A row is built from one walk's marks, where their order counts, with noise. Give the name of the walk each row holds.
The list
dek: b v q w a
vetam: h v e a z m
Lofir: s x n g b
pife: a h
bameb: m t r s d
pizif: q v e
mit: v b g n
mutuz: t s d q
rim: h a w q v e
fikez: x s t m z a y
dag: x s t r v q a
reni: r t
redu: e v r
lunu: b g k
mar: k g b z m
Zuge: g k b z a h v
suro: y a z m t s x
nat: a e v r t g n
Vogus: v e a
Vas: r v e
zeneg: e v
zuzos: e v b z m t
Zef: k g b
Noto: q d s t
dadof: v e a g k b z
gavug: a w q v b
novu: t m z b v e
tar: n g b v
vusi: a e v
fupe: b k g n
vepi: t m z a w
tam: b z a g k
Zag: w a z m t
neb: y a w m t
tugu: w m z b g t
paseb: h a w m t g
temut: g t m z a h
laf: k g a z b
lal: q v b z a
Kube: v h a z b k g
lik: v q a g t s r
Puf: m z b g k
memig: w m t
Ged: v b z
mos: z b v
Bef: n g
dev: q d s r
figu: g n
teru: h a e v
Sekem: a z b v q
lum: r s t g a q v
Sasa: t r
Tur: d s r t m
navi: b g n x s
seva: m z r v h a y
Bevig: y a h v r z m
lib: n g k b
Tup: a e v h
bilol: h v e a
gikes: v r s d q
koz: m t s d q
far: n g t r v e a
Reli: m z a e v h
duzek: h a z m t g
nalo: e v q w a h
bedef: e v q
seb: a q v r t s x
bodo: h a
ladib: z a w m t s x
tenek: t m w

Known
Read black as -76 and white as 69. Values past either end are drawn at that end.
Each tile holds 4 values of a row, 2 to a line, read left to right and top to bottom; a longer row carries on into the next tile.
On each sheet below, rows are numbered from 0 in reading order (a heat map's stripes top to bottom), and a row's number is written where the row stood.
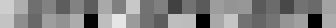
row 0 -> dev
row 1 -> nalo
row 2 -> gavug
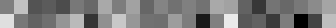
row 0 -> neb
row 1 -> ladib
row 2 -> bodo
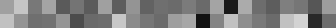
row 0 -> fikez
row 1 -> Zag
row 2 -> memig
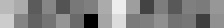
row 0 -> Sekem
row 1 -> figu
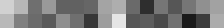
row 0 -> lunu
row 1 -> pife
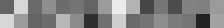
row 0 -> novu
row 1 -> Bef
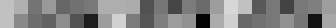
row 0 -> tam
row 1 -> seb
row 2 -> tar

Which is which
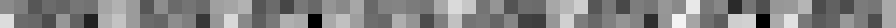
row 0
rim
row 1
Zuge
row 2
lik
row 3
Puf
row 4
navi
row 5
far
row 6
bedef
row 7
Bevig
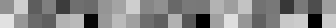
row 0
dadof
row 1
mos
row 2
pizif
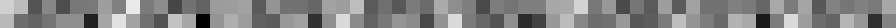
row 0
lib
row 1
zuzos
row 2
mar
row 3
suro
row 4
duzek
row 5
dag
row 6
tugu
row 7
Reli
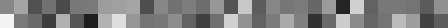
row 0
bilol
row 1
temut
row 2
vepi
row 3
tenek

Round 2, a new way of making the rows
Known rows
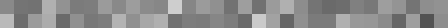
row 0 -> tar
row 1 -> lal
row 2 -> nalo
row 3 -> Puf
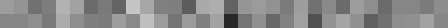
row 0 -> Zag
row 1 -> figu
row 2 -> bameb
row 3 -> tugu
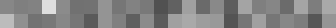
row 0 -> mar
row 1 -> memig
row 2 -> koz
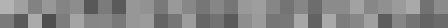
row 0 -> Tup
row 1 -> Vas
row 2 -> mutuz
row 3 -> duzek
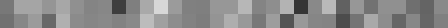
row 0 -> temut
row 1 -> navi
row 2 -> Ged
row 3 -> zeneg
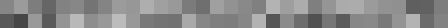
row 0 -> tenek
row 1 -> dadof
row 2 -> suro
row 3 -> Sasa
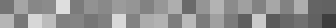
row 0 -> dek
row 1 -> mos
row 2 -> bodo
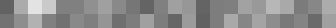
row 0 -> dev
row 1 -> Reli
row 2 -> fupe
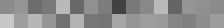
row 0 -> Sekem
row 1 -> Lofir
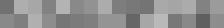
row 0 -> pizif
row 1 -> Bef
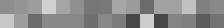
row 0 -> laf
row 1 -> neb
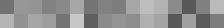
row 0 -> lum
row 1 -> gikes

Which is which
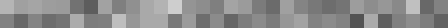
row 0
Vogus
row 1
tam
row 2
vepi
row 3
paseb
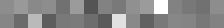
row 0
teru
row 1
Zef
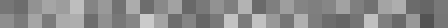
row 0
ladib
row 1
bedef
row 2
gavug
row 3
seva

